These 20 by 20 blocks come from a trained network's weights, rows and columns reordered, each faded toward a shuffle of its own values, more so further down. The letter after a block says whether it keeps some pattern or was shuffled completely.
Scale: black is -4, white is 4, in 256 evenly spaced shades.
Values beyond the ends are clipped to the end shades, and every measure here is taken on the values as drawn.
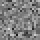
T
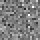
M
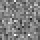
M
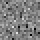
M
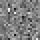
T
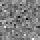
M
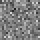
M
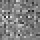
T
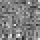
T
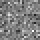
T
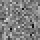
M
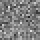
M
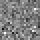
M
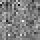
T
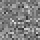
T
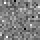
M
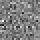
T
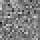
M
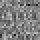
T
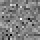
M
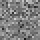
M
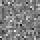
M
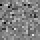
M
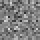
T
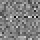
T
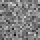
M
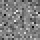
M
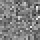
M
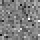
M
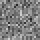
T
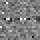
T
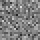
M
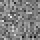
M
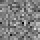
T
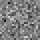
M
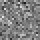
M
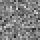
M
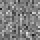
T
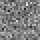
M
